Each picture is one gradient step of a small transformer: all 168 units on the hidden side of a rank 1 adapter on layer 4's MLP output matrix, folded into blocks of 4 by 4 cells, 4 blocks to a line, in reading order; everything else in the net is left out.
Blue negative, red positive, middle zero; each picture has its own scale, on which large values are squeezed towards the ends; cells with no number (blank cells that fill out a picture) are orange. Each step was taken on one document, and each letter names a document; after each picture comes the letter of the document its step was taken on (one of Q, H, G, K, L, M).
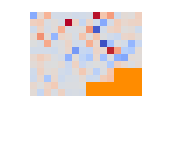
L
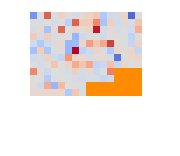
L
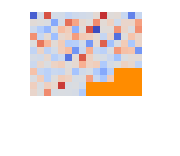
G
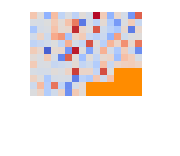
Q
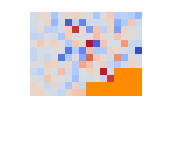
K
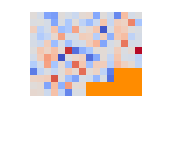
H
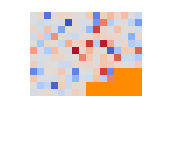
L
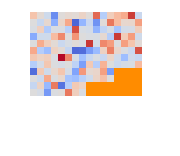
K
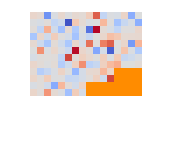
L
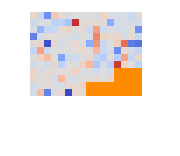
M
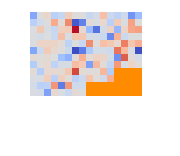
Q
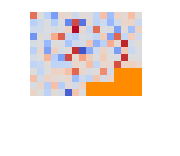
Q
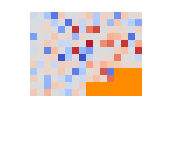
K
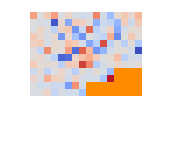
K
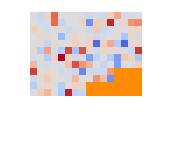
H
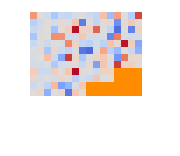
Q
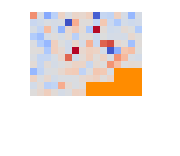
L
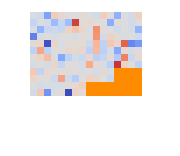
M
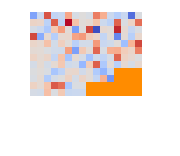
G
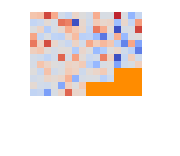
M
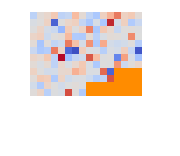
H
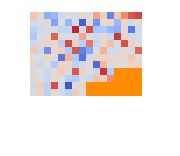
Q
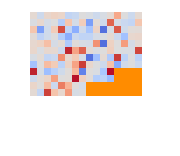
H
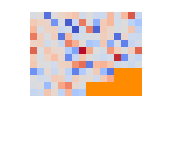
K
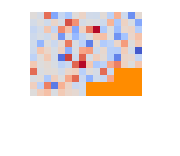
K
